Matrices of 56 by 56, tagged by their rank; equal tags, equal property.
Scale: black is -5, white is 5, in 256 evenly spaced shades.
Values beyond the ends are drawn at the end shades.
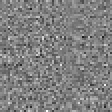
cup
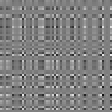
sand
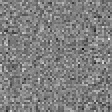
cup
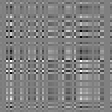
sand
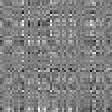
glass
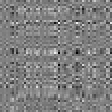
glass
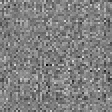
cup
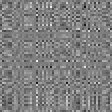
glass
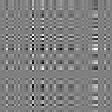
sand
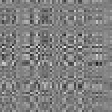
glass
